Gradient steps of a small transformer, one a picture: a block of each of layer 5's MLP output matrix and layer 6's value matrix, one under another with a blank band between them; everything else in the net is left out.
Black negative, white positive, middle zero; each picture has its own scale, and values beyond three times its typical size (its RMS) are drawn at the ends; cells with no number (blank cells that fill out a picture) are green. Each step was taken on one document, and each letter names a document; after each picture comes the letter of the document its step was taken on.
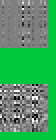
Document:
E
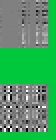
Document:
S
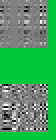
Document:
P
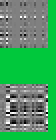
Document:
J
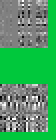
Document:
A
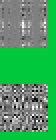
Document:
E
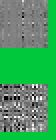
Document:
E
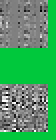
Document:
P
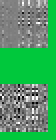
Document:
E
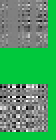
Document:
A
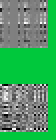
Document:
P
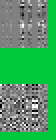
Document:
A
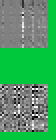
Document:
E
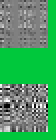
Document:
P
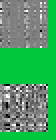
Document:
P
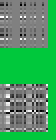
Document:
J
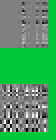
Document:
S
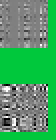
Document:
P
